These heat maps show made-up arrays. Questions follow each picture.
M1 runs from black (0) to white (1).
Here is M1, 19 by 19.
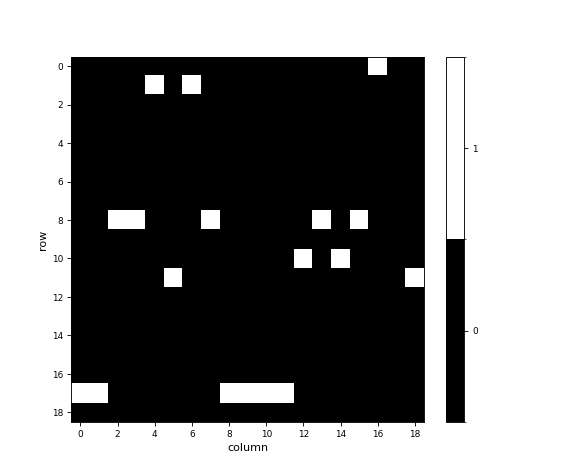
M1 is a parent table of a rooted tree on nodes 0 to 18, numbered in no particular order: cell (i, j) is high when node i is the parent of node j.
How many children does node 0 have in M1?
1
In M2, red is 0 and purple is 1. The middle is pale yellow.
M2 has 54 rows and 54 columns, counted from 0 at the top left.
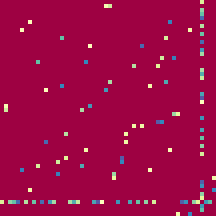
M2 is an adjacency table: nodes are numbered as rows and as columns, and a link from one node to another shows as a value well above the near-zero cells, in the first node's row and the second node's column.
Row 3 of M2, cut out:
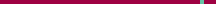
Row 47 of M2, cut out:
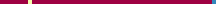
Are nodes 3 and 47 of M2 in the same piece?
no
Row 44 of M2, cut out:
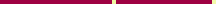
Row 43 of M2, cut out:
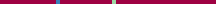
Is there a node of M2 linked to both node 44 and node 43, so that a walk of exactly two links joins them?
yes
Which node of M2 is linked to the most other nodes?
node 50
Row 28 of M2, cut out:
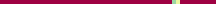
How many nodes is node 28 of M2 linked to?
2
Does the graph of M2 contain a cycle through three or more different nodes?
yes
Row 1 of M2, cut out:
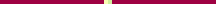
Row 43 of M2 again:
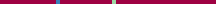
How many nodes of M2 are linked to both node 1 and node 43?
0
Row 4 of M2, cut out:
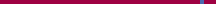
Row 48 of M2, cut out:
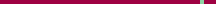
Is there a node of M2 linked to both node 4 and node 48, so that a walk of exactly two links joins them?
yes
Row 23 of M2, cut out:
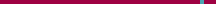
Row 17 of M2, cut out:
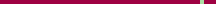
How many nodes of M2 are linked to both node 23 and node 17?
1
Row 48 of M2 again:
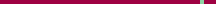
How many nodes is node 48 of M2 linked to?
1
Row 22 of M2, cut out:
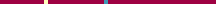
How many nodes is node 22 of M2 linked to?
2
